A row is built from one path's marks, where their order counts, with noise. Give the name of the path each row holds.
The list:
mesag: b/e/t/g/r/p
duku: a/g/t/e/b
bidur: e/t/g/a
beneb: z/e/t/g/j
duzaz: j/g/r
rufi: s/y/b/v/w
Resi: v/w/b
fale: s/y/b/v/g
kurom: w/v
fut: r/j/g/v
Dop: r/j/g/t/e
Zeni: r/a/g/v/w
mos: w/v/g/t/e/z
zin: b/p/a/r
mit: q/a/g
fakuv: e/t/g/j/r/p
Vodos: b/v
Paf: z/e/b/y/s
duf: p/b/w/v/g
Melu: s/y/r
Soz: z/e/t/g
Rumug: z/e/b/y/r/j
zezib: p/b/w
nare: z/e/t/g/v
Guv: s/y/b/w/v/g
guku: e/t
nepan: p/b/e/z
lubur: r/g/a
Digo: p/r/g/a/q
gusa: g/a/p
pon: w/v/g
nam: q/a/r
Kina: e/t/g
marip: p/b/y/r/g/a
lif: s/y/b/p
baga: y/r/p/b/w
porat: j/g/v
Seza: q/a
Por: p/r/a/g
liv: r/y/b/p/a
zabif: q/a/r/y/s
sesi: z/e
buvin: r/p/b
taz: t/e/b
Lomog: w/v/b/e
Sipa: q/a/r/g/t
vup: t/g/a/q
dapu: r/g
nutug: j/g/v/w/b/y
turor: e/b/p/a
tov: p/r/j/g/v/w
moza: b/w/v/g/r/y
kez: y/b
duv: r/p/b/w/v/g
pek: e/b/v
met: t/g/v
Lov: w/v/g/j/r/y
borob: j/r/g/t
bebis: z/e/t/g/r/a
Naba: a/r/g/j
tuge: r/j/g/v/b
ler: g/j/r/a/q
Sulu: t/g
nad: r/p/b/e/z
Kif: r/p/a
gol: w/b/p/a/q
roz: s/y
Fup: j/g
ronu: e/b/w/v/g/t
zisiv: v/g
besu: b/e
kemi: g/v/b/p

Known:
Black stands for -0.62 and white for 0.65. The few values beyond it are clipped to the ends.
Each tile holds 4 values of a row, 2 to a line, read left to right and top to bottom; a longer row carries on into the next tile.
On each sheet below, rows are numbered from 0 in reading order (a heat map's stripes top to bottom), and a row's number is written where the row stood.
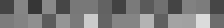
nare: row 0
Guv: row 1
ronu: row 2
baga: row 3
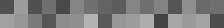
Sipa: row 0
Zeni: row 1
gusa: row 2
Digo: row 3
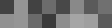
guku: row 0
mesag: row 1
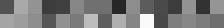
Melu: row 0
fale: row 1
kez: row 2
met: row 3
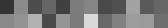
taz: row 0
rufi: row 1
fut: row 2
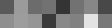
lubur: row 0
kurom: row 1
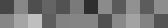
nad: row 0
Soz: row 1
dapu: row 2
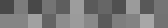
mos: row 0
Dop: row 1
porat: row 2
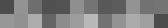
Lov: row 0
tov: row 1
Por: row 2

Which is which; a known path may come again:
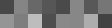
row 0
Paf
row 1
duku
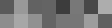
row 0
fakuv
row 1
zisiv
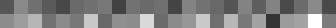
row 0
tov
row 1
pon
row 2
duf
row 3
duv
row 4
mit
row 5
zezib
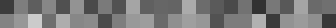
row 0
kemi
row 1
vup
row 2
fut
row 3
Naba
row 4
sesi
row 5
lubur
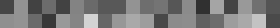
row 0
guku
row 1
nutug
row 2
Por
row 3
Sulu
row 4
liv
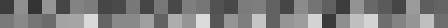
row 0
met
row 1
baga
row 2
mos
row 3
gol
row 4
Guv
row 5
turor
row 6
buvin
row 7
tuge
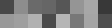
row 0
marip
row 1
roz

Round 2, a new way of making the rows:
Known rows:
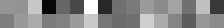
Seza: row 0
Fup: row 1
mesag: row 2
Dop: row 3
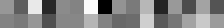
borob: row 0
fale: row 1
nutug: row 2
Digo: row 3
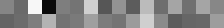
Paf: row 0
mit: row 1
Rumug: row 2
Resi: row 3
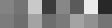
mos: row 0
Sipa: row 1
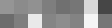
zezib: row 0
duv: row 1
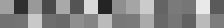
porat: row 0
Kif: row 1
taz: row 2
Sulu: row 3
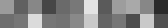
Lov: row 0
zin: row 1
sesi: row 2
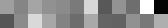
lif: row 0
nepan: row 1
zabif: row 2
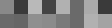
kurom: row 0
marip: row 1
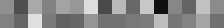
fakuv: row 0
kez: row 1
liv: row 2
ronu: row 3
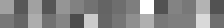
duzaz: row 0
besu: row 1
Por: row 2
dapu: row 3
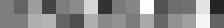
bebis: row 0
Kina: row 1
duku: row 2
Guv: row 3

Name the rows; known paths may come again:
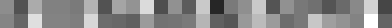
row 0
fakuv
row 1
dapu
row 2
kez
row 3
met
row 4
gusa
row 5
moza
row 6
duf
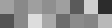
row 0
lif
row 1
turor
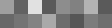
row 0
buvin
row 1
nam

